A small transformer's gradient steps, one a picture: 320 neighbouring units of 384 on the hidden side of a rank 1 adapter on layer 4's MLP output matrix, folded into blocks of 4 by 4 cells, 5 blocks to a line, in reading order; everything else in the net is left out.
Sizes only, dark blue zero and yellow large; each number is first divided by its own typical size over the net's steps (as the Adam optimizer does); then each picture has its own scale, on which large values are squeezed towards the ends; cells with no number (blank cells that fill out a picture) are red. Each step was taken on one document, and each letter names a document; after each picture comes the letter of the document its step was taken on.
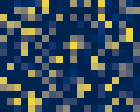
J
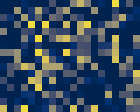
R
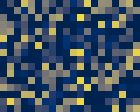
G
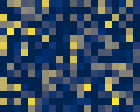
G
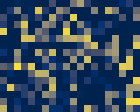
R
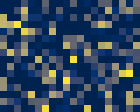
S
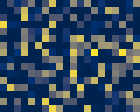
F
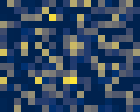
F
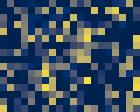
R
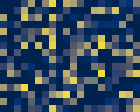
F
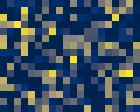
S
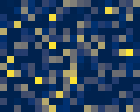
F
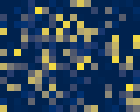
R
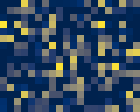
J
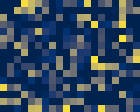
J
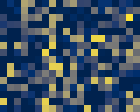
F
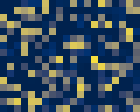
J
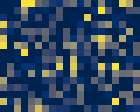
J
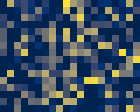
F
